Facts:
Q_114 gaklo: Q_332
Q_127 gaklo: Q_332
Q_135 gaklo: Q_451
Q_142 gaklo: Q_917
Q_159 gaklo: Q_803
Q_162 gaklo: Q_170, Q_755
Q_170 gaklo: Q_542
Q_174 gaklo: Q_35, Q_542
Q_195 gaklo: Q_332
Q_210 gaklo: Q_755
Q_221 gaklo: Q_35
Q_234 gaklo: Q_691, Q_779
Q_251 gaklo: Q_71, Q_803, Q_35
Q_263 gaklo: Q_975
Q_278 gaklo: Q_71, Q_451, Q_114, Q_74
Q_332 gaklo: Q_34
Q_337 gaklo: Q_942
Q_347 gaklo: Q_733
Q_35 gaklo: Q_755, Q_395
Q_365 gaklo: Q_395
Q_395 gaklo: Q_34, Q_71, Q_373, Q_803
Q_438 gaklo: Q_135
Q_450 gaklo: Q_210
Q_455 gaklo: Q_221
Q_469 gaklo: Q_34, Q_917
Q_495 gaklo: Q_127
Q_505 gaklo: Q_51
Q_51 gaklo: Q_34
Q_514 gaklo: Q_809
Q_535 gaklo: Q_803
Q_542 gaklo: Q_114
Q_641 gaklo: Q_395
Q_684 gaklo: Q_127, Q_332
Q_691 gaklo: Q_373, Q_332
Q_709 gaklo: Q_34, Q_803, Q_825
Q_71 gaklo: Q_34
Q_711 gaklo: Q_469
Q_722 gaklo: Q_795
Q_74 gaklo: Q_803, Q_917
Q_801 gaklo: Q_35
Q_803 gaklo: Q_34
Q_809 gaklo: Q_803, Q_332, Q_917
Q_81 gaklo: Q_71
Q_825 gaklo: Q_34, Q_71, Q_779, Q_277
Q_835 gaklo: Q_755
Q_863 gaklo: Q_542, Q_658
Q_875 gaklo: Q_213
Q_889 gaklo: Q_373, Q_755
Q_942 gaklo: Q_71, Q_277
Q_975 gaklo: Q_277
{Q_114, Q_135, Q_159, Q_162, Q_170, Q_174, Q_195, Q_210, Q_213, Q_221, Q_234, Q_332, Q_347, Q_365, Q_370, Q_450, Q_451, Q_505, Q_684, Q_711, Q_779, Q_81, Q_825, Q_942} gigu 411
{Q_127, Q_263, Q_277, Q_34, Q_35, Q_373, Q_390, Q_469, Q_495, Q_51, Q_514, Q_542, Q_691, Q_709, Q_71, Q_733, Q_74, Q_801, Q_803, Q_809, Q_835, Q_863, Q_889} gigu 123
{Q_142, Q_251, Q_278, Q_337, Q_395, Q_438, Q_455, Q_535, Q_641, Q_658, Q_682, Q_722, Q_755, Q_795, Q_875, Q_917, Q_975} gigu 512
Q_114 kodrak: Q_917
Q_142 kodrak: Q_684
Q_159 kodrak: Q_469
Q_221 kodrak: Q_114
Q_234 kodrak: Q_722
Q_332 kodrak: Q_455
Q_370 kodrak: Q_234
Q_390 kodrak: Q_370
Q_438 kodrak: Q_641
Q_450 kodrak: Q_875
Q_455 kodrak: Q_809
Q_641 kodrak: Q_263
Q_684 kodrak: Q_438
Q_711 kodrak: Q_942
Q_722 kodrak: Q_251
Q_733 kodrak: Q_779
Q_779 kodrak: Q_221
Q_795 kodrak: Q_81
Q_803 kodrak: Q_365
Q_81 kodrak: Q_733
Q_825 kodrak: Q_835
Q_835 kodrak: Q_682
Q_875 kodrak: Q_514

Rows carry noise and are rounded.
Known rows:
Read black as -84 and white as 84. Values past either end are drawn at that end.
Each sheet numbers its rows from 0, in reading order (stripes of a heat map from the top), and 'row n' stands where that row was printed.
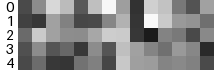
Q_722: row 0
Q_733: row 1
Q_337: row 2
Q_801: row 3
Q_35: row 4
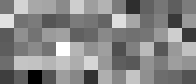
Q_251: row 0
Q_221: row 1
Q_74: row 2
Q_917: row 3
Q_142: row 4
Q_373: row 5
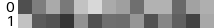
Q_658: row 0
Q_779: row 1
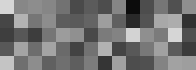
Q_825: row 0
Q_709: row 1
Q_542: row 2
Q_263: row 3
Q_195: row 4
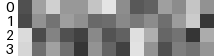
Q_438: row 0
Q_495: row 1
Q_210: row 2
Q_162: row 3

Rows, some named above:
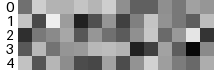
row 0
Q_142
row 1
Q_347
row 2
Q_863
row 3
Q_975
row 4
Q_370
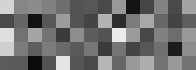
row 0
Q_825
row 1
Q_277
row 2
Q_162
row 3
Q_942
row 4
Q_34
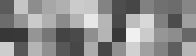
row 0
Q_535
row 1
Q_682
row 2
Q_733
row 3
Q_370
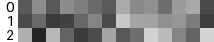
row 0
Q_691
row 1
Q_35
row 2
Q_213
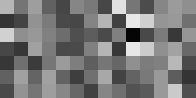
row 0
Q_174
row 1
Q_733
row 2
Q_825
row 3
Q_733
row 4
Q_127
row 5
Q_263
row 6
Q_809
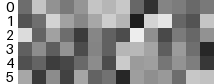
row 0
Q_641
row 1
Q_795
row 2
Q_162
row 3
Q_889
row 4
Q_35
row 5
Q_451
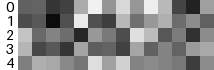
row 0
Q_755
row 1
Q_34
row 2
Q_450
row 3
Q_332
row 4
Q_455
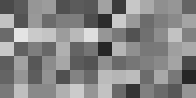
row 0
Q_390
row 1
Q_170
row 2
Q_278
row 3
Q_114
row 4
Q_51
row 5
Q_889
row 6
Q_395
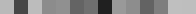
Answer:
Q_135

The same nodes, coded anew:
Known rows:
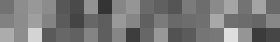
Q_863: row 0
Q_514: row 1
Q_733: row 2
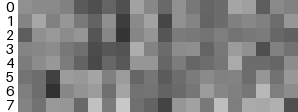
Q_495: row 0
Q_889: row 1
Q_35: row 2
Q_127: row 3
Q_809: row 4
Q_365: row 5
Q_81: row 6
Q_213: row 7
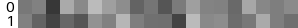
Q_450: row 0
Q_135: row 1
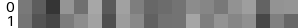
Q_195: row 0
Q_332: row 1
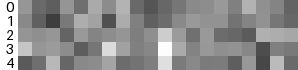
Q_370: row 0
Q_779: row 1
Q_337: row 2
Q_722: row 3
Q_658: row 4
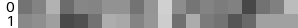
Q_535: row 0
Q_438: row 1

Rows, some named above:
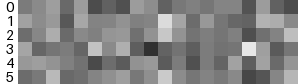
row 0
Q_71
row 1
Q_975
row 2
Q_535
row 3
Q_347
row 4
Q_709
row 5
Q_142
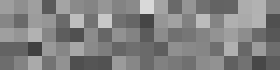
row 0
Q_975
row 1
Q_213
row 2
Q_390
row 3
Q_170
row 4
Q_803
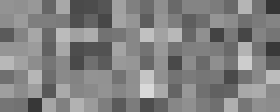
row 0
Q_277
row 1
Q_691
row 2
Q_755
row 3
Q_277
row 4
Q_263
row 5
Q_535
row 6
Q_975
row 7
Q_162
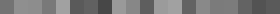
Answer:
Q_373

